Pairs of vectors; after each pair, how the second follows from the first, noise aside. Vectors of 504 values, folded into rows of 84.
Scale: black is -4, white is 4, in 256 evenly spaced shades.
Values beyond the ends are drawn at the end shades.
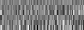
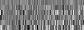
sign-scrambled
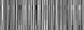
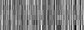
wrapped around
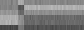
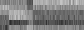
wrapped around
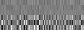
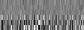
sign-scrambled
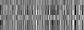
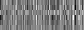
wrapped around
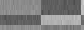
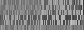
sign-scrambled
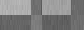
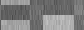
wrapped around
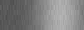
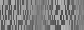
sign-scrambled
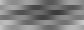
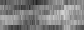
wrapped around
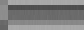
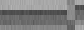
wrapped around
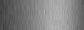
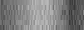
wrapped around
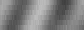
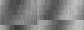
wrapped around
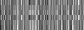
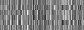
wrapped around
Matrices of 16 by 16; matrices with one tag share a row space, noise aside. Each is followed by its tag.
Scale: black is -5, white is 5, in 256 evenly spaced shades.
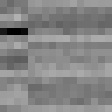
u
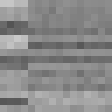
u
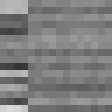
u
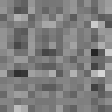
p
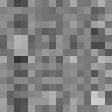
p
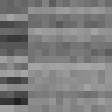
u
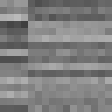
u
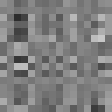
p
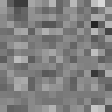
p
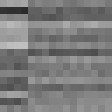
u
